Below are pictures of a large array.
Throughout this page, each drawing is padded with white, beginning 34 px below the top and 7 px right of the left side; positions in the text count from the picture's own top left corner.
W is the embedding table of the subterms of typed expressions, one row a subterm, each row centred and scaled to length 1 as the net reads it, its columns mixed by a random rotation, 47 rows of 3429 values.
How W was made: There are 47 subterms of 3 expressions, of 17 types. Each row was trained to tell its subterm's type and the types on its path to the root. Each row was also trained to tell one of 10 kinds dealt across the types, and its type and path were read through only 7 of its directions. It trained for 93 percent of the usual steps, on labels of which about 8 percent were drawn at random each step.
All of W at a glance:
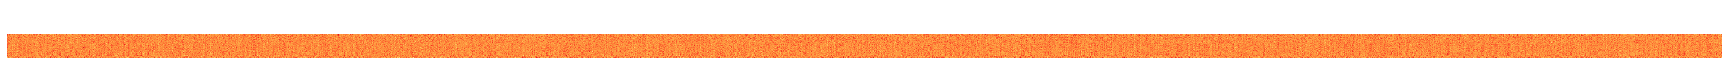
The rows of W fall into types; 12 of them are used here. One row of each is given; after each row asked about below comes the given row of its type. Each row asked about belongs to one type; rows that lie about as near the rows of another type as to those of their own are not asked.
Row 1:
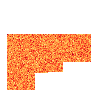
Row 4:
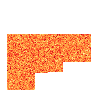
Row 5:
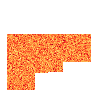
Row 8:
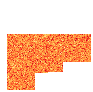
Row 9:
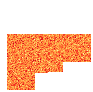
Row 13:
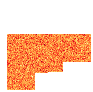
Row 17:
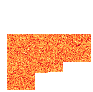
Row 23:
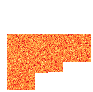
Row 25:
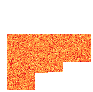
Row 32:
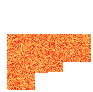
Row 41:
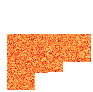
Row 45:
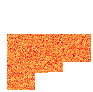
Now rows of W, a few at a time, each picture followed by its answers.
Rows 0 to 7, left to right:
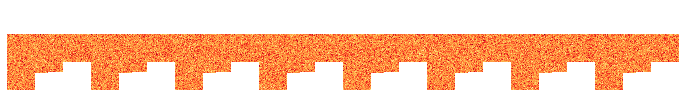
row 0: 5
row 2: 1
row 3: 4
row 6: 45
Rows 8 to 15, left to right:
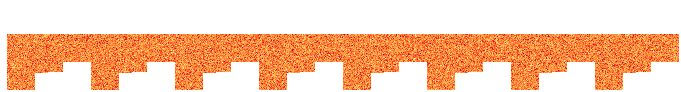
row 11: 5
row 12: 25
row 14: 1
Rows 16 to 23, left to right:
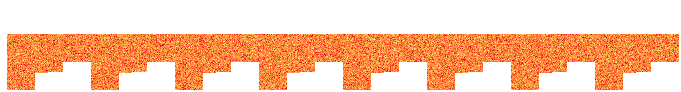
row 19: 45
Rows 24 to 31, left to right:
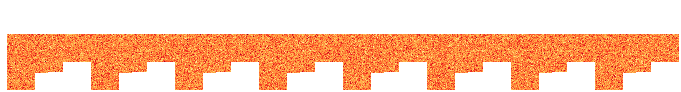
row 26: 1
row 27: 5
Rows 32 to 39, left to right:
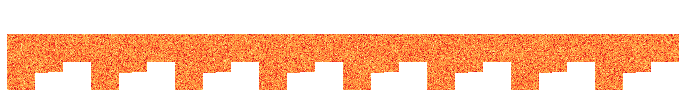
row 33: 13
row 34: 4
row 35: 25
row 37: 41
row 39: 41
